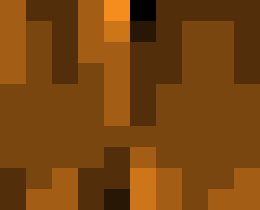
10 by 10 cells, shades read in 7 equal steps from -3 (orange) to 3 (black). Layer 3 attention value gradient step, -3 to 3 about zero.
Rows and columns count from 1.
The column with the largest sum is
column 6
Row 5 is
0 0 0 0 -1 1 0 0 0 0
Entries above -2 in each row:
9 9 10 10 10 10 10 10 9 9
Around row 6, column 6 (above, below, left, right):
1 0 -1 0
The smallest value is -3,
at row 1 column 5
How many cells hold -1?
20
